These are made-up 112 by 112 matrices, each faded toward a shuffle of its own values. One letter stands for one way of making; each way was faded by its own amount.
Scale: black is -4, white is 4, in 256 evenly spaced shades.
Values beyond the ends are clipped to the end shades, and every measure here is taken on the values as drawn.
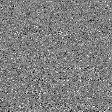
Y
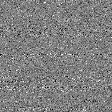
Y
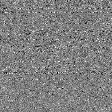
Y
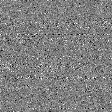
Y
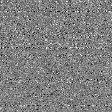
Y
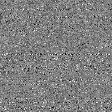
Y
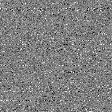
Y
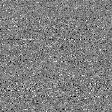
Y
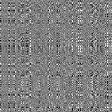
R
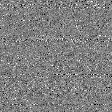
Y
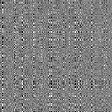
R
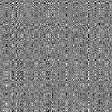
R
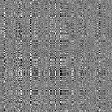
R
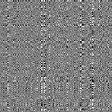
R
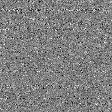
Y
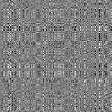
R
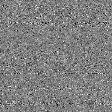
Y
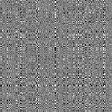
R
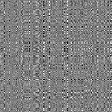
R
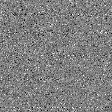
Y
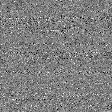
Y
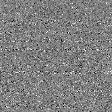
Y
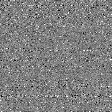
Y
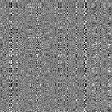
R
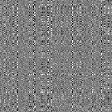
R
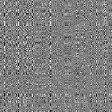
R
